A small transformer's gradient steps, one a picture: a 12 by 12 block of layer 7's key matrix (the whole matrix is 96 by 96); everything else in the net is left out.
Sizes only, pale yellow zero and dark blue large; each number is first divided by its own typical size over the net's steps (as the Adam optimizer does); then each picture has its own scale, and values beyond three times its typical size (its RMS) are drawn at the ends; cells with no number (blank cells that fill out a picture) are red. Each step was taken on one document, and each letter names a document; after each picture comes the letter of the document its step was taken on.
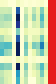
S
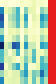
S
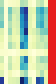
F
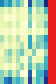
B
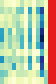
F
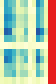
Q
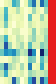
B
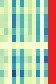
Q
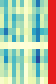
Q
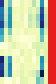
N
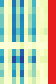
Q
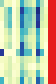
F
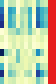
N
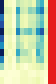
N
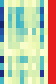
F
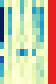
N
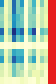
Q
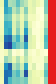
B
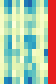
B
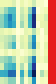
F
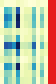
S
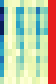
N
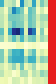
Q
